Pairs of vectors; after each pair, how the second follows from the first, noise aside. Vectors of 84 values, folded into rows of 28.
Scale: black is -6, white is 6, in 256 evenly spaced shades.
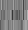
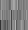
wrapped around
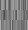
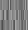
wrapped around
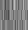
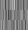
sign-scrambled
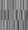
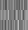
negated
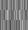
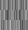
negated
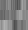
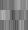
wrapped around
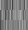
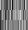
scaled up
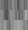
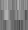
negated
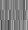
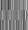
wrapped around
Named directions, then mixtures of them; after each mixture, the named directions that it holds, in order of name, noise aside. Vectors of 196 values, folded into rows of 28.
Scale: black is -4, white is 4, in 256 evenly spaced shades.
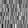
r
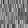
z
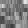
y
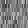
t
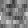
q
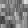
y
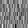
r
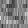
q, r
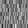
r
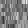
t, y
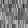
q, z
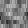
q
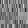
z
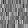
r, z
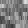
y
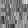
t, y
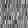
t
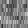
q, r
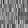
z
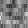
q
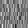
r
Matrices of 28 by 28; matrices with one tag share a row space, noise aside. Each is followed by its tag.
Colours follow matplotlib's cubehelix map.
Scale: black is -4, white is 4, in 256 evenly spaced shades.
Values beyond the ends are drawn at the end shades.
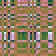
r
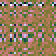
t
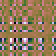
t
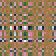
t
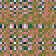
t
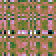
r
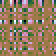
t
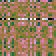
r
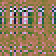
t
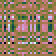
r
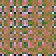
t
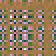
t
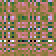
r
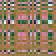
r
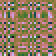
r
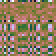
r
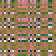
r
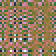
t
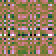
r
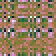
r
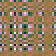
t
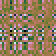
t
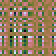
t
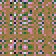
t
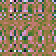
t
